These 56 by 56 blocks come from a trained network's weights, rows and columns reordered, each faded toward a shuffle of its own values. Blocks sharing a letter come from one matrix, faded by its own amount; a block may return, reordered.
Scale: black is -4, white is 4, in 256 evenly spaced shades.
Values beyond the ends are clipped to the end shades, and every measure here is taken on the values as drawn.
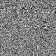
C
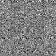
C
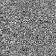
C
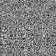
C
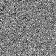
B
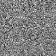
C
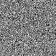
B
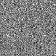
C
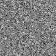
B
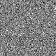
B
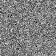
B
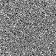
B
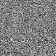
C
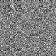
C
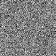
C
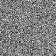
C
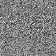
C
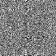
C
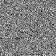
C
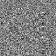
C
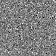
B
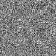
C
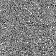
B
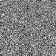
C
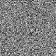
C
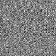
C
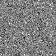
B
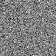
B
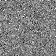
B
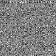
C
